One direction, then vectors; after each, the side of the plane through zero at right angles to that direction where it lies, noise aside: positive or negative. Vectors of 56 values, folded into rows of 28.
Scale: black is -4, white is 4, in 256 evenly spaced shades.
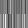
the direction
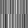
negative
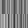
positive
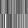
positive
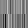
negative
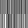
positive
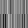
negative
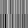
negative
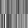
positive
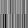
negative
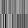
negative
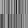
positive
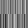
negative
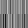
negative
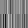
negative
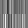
positive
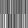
positive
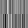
negative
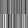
positive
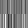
positive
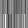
positive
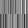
negative
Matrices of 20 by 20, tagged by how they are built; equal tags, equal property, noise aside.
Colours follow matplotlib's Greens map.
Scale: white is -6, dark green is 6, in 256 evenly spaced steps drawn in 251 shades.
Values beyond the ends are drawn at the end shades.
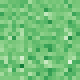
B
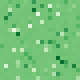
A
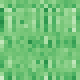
B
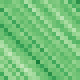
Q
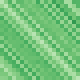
Q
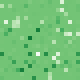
A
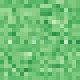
B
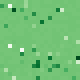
A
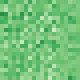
B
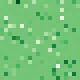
A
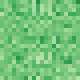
B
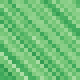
Q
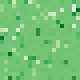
A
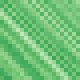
Q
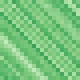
Q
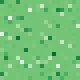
A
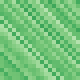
Q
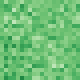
B
